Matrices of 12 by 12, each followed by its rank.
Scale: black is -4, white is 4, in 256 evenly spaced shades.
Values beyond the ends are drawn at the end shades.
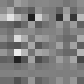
two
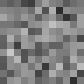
full rank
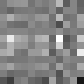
two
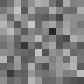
full rank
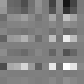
one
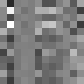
two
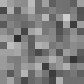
full rank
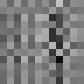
two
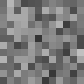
full rank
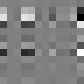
one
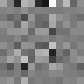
two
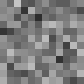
full rank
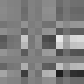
one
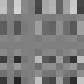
one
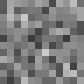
full rank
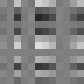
one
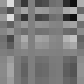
one
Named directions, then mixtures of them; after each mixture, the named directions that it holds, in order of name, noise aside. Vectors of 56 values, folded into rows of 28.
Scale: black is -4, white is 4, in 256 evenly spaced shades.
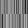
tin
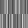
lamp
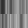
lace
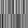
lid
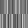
lamp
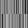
tin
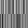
lid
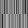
tin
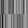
lace, lid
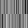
tin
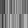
lace, tin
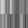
lace
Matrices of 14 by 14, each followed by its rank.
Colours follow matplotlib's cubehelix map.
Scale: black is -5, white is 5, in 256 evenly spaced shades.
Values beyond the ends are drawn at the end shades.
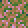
full rank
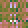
two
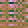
two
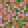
full rank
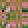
two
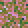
full rank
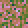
full rank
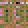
two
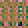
two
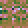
two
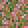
full rank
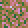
full rank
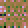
two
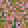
full rank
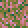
full rank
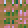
two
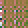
two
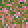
full rank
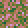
full rank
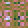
two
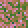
full rank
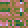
two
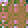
two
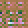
two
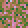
full rank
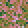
full rank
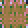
two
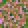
full rank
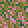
full rank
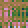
two
